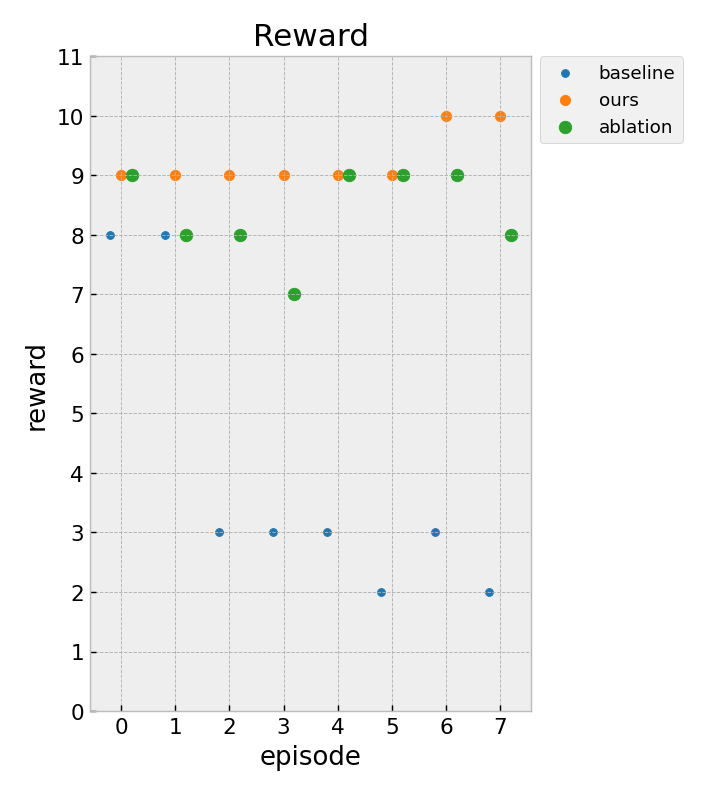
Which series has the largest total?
ours
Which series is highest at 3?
ours
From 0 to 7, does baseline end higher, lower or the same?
lower
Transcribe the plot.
Title: Reward
x-axis: episode, ticks 0 1 2 3 4 5 6 7
y-axis: reward, ticks 0 1 2 3 4 5 6 7 8 9 10 11
Legend: baseline, ours, ablation
Values:
baseline: 8 8 3 3 3 2 3 2
ours: 9 9 9 9 9 9 10 10
ablation: 9 8 8 7 9 9 9 8
